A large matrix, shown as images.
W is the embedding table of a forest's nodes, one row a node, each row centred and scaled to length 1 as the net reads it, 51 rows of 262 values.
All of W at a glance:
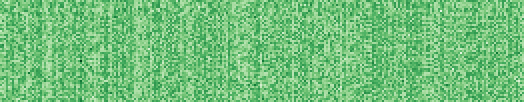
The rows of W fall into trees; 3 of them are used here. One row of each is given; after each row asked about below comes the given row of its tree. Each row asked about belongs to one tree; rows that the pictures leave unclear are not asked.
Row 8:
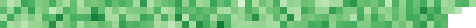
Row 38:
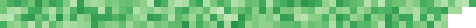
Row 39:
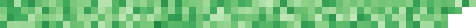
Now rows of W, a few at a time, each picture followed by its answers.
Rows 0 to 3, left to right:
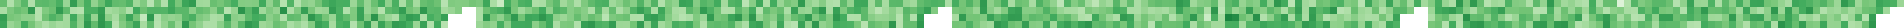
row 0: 8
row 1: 39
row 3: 39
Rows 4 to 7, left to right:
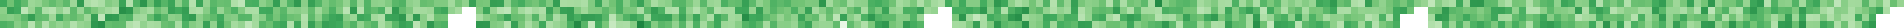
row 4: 38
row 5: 38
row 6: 39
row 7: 39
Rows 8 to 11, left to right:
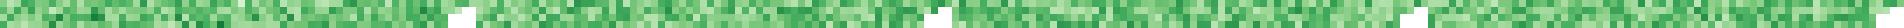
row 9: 8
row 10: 39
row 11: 8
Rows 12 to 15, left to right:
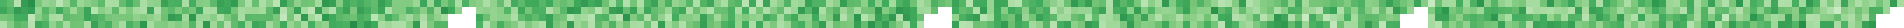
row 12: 39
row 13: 8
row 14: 39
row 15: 39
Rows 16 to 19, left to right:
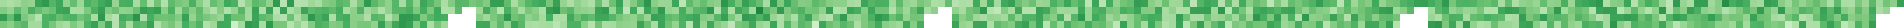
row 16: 8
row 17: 38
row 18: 8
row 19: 38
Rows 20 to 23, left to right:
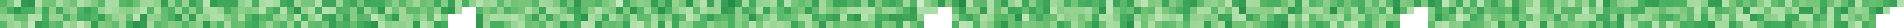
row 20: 39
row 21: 8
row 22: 39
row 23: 39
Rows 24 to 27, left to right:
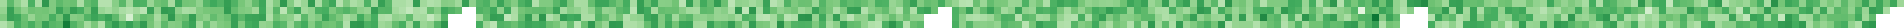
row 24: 39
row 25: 39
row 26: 8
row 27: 39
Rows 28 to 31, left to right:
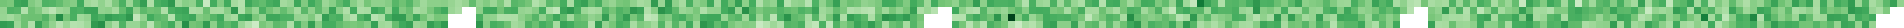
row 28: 38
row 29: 8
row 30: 38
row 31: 8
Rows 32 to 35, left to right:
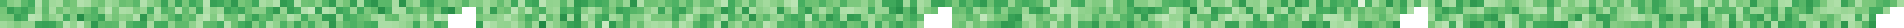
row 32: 39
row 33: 8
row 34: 39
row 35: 39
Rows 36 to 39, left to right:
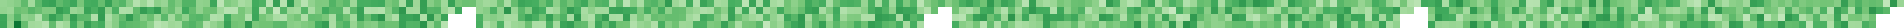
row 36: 8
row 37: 8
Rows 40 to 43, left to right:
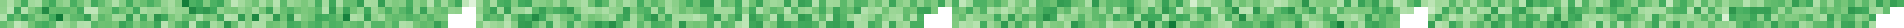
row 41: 39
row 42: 8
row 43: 8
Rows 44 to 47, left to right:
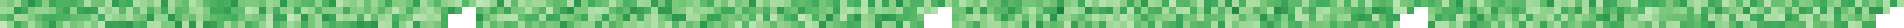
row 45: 8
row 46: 8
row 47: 39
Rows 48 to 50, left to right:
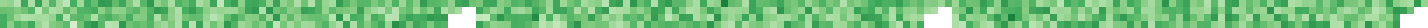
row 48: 8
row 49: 38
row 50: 39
